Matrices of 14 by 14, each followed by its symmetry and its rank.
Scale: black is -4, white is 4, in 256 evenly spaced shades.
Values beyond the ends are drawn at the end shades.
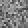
neither, full rank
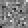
antisymmetric, full rank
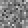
neither, full rank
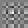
symmetric, rank one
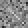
symmetric, full rank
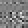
neither, rank two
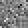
antisymmetric, full rank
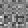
neither, rank two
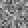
neither, full rank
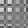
symmetric, rank one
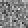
neither, full rank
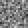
antisymmetric, full rank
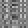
neither, rank two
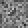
symmetric, full rank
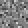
antisymmetric, full rank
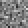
antisymmetric, full rank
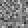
antisymmetric, full rank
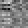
neither, rank two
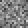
symmetric, full rank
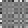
symmetric, rank one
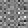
neither, rank two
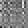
neither, rank two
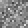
symmetric, full rank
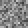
neither, full rank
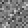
symmetric, full rank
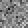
symmetric, full rank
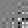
symmetric, rank one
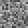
neither, full rank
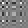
symmetric, rank one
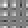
symmetric, rank one
